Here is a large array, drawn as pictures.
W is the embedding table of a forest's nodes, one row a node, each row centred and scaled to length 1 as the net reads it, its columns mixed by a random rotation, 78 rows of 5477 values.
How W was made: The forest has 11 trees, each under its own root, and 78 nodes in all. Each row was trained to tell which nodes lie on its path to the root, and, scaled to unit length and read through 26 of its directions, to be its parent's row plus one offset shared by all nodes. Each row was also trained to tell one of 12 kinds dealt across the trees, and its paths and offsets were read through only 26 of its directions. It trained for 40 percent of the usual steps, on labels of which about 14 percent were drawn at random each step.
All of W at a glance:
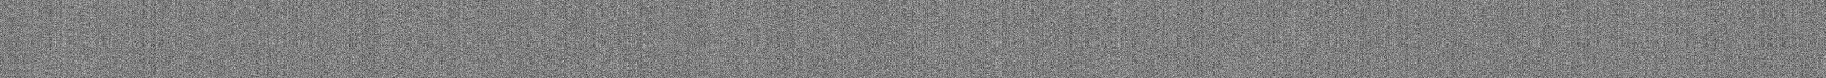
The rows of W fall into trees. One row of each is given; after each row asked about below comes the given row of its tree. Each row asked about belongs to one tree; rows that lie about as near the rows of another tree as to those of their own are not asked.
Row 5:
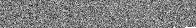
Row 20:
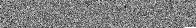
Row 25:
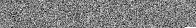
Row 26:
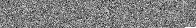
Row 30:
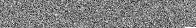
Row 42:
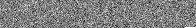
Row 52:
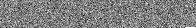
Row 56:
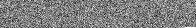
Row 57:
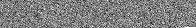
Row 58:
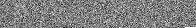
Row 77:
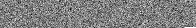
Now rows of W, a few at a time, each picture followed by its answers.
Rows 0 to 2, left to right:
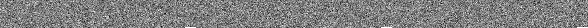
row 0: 42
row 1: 58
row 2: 42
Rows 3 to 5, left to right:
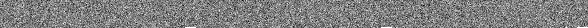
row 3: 58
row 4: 42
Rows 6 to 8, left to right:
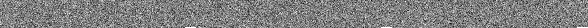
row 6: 52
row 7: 52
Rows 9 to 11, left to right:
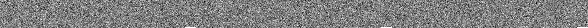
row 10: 26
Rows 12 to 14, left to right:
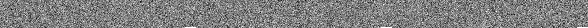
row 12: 5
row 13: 26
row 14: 42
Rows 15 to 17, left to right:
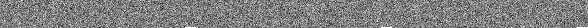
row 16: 26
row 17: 58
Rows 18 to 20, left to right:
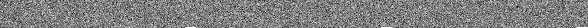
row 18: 25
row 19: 30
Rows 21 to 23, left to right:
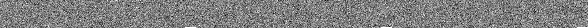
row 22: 42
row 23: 52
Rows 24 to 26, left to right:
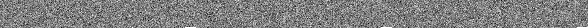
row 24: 77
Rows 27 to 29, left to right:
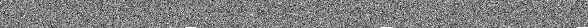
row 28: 30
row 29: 20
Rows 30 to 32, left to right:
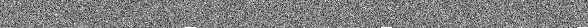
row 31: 58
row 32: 25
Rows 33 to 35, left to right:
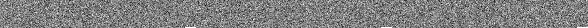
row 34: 5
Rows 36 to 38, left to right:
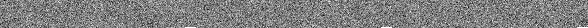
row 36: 56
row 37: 5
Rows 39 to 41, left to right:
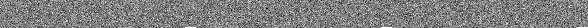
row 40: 42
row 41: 25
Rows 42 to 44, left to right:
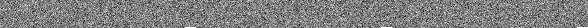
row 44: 58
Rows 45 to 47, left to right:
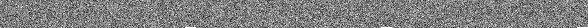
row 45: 58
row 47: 20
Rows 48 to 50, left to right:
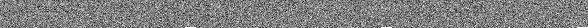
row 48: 30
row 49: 58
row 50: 57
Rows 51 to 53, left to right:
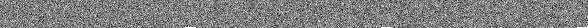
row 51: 77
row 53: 26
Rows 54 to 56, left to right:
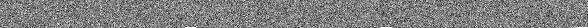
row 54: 25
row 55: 20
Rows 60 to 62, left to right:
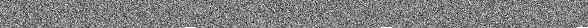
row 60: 57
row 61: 57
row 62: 42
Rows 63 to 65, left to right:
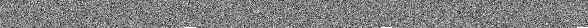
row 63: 57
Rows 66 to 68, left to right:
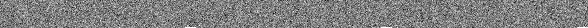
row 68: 5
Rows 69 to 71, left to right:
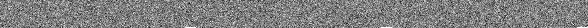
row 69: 30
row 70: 56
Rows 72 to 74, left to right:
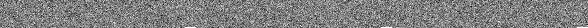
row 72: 25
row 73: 5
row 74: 58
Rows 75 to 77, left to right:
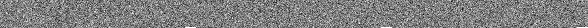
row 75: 42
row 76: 57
